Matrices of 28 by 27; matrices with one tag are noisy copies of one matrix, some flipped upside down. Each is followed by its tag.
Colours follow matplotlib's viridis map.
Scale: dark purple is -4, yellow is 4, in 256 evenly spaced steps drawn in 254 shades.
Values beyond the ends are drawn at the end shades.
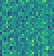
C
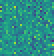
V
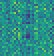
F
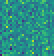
C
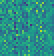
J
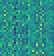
J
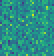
C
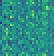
C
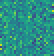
V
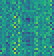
F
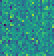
C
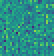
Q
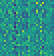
J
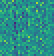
J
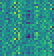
F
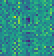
F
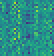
F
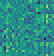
Q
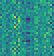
F
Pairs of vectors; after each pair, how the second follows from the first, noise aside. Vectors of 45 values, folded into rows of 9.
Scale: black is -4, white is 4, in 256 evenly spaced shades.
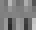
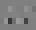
partly zeroed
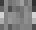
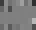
partly zeroed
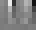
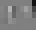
partly zeroed
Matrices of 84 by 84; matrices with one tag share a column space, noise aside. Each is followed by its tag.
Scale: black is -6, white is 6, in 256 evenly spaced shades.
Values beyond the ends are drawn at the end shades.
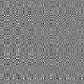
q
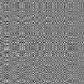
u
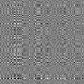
q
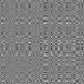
u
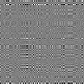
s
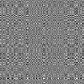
q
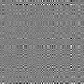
s
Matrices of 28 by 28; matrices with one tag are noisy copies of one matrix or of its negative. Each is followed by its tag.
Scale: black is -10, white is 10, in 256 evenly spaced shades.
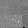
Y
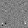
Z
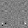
Z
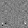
Z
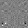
Z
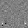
Z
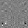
Z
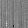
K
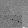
Y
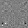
Z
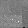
Y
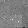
Y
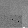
Y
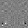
Z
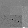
Y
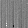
K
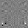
Z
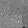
Y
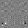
Z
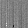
K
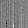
K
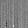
K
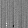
K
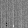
K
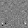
Z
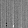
K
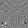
Z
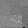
Y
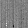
K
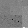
Y
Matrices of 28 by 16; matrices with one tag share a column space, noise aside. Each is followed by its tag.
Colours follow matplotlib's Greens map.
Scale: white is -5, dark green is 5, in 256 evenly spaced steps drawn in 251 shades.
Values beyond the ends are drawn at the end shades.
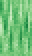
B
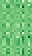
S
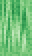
B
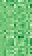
S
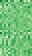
S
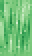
B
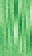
B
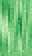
B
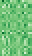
S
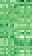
S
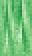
B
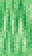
B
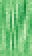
B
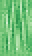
B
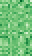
S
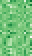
S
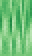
B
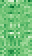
S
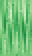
B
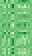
S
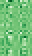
S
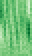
B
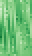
B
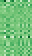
S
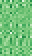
S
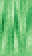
B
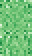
S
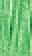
B
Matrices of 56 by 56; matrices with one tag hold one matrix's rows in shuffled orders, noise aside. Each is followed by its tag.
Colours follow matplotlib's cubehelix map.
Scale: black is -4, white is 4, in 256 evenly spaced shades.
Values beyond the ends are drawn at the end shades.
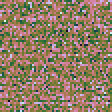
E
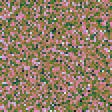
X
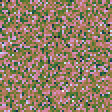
X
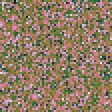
X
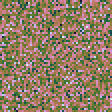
X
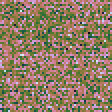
E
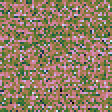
E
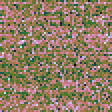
E
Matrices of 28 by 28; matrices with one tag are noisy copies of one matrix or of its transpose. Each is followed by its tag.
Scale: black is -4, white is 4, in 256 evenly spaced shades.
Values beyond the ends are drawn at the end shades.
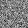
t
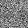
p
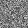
t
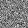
t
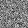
t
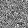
t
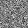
t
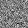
t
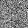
p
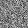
t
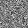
t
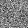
p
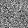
p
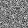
t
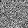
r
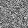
t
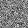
t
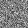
t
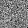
p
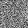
r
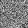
r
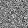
t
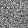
p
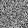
r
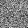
p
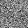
p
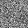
p
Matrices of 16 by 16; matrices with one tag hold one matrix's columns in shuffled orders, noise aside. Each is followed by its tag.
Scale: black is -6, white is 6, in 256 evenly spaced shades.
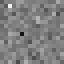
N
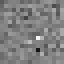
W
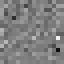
W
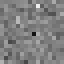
N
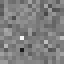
W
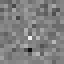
W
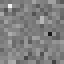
N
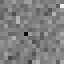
N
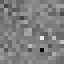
W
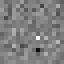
W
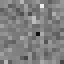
N
